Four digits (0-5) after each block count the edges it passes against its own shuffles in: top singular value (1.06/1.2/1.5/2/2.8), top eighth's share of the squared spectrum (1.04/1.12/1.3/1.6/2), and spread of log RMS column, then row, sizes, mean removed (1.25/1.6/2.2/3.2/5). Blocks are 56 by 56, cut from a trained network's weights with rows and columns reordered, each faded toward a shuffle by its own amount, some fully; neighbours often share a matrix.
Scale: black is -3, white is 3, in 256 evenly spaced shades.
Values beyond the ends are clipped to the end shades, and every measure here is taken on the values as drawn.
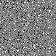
1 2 1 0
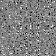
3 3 2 1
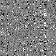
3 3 2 2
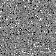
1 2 1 1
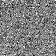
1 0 0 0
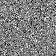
1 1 0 0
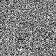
3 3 0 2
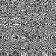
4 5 0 3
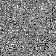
3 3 0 1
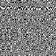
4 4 1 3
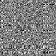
4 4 2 3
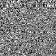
3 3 0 2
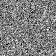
1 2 0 0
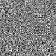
3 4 0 2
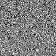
3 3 0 2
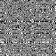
4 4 1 2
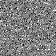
2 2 0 1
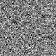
3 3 0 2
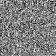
3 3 0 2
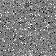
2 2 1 0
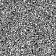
2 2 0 0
